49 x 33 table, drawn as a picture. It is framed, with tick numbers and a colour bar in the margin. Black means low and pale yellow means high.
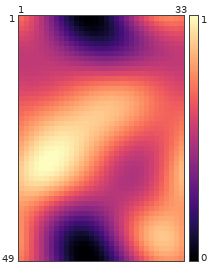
There is no overall slope. The bottom middle is the ninth with the lowest average. The texture varies smoothly and slowly. No regular stripes run through it.
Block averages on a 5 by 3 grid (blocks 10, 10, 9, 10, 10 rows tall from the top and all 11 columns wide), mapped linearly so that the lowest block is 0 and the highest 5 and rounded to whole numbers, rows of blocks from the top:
2 0 2
3 4 3
5 4 3
4 3 3
2 0 4
